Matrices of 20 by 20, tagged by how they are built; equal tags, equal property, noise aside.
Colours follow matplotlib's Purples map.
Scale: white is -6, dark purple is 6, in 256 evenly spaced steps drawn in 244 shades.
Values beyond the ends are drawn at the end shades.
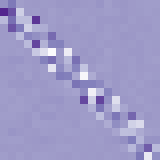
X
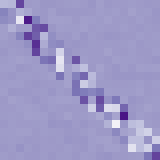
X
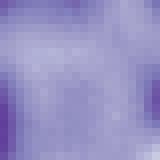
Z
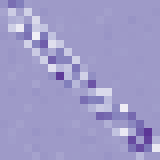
X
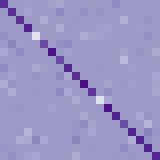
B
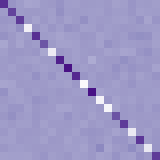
B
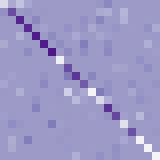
B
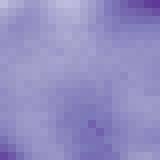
Z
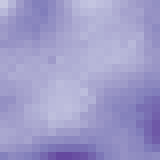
Z
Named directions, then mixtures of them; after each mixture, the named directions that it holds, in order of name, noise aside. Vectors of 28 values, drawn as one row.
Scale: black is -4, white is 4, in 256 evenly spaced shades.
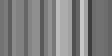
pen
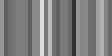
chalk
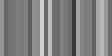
chalk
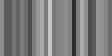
chalk, pen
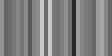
chalk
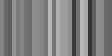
chalk, pen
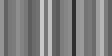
chalk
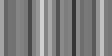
chalk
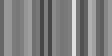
chalk, pen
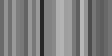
chalk, pen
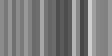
pen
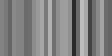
chalk, pen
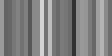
chalk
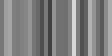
chalk, pen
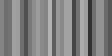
chalk, pen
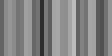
chalk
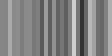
chalk, pen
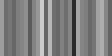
chalk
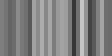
chalk, pen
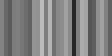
chalk, pen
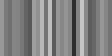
chalk, pen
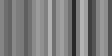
chalk, pen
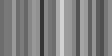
chalk, pen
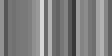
chalk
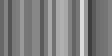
pen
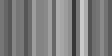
chalk, pen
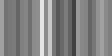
chalk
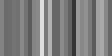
chalk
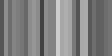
chalk, pen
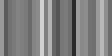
chalk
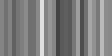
chalk, pen
